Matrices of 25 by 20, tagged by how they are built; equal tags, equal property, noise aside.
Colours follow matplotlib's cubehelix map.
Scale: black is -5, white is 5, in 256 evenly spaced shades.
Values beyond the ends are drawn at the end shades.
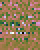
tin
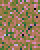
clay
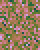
clay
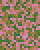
clay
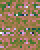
tin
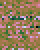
tin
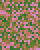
clay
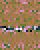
tin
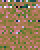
tin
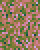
clay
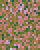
clay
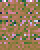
tin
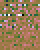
tin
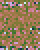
tin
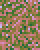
clay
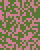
clay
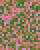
clay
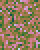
clay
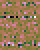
tin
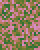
clay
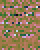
tin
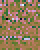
tin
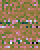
tin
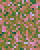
clay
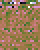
tin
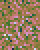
clay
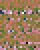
tin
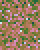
clay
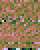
tin
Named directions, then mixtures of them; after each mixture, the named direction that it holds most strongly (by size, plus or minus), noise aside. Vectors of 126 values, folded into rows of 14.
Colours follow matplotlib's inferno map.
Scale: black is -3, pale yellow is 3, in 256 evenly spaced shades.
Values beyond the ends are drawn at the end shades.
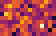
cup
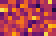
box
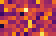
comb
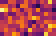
box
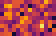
cup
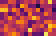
box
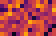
box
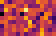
comb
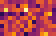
comb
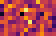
comb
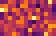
box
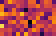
comb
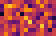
cup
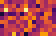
comb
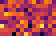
comb
